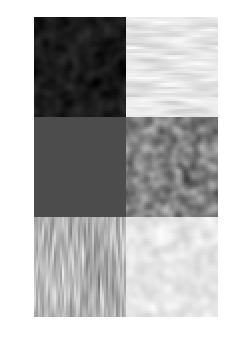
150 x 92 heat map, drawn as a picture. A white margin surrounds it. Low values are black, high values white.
It is made of 3 by 2 panels. Panel 1,1: very low, blotchy, faint in contrast. Panel 1,2: very high, streaked across, faint in contrast. Panel 2,1: low, flat. Panel 2,2: middling, blotchy. Panel 3,1: high, streaked downward. Panel 3,2: very high, blotchy, faint in contrast.
